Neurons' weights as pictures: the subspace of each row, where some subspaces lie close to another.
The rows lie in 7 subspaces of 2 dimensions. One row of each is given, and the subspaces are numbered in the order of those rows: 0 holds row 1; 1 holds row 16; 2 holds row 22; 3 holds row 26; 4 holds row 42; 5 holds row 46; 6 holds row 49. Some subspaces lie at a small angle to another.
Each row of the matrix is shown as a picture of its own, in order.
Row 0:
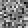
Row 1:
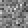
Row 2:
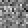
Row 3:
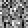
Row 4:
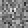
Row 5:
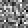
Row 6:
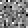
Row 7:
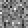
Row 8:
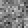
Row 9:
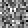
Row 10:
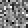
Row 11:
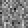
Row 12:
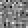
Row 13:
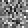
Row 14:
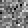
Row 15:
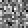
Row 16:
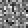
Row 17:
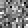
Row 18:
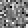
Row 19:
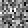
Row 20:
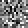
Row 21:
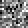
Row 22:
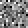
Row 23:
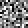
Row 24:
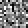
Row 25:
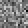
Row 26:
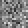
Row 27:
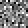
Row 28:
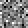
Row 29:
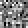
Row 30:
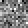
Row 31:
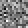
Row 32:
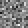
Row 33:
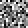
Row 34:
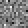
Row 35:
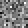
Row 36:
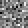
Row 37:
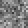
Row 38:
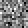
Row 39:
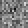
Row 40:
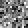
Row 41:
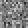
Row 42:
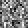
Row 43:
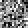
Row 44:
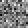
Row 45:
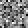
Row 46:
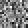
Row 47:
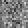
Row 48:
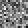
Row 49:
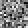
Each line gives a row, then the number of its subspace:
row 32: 0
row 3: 4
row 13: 3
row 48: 6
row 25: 5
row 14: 0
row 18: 1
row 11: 4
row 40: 5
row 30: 6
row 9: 4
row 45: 4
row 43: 6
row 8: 5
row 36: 0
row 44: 6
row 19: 2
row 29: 3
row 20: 3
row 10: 1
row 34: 3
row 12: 3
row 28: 4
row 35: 1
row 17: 5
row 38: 1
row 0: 6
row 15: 1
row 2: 0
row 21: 0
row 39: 2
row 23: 0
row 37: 5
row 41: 3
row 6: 2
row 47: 3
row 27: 2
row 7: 4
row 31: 6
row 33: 2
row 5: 5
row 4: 2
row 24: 1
